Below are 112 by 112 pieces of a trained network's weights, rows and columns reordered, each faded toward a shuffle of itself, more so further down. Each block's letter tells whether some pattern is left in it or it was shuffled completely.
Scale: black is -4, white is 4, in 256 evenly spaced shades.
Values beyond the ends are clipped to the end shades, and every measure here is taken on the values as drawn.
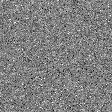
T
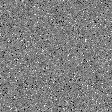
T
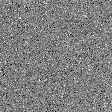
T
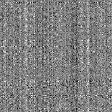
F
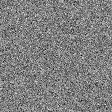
T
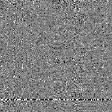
F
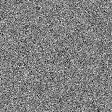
T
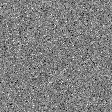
T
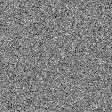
T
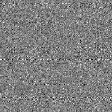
F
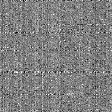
F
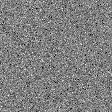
T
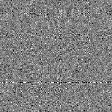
F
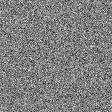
T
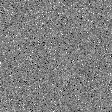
T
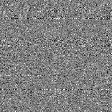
F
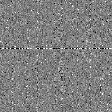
F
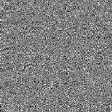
F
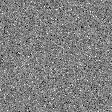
T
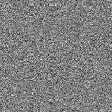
F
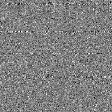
F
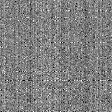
F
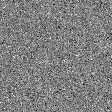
T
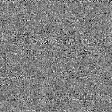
F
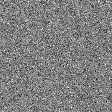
T
